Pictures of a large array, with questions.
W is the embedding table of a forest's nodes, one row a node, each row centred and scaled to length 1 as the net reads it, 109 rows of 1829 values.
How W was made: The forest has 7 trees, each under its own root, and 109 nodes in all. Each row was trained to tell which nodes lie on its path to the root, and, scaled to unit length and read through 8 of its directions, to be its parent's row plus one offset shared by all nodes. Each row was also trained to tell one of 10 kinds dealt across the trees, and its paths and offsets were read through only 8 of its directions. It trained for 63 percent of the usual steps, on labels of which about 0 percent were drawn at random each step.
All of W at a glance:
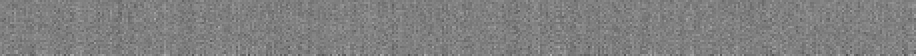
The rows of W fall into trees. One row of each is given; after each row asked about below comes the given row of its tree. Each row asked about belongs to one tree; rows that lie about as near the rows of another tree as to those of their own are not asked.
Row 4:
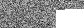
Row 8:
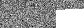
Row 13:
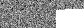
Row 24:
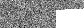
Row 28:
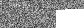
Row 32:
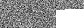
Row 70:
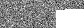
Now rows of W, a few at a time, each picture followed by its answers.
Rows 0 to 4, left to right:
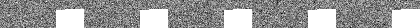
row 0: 8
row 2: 4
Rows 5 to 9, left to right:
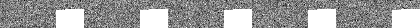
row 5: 8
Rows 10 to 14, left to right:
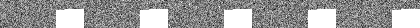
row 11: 13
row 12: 32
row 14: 8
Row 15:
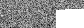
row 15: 32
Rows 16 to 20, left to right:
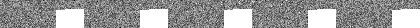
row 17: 28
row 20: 32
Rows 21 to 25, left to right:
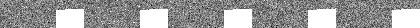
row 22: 8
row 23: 32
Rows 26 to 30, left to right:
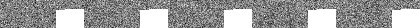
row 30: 4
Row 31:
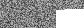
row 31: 13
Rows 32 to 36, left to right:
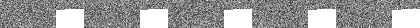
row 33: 32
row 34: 13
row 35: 24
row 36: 24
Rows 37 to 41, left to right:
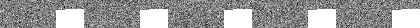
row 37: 24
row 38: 8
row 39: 70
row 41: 8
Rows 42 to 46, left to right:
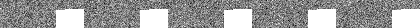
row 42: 28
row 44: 8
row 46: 32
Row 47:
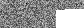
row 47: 4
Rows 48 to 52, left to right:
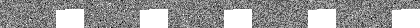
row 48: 24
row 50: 13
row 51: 13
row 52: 8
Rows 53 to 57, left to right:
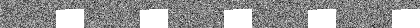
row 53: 24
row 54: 8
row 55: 8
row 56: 24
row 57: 32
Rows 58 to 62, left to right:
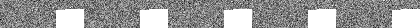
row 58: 24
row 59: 8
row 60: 8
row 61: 13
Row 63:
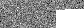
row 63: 32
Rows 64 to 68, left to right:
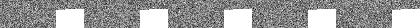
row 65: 28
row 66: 8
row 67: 13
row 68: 32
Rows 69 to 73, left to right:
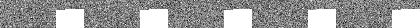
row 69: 70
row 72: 13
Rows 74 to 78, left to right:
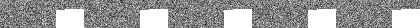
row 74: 4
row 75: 24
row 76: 24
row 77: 32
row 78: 70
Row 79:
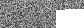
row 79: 70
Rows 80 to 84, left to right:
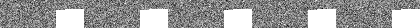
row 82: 24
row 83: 8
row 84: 70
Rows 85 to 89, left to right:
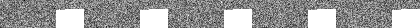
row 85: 13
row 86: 32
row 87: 32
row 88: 32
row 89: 13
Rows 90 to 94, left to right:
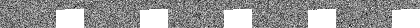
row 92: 28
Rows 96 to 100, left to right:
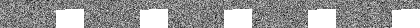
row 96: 28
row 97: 13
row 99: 32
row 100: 8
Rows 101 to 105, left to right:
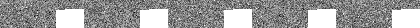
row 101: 70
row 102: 28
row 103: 28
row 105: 70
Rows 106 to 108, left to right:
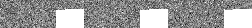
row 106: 28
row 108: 32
